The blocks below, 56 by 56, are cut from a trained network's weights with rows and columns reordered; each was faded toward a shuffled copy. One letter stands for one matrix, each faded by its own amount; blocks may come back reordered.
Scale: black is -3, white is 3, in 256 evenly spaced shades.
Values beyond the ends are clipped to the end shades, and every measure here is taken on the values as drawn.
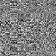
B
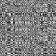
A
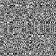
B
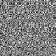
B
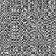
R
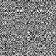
B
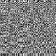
R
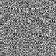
B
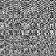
R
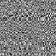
R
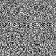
B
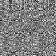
B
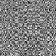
R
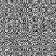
R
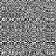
A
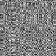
R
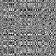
A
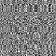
R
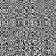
R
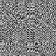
R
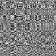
R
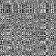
A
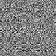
B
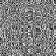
R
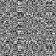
R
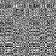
A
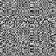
R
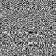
B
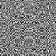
R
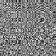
R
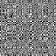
A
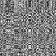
R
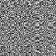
R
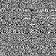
B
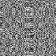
R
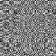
R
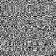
B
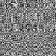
R
